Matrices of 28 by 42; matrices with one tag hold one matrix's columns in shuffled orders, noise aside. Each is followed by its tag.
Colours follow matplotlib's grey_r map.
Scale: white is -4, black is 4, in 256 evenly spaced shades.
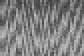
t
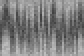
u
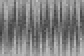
u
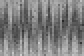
u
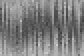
u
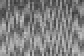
t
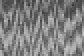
t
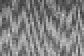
t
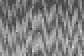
t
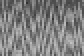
t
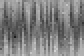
u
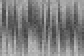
u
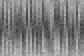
u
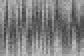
u
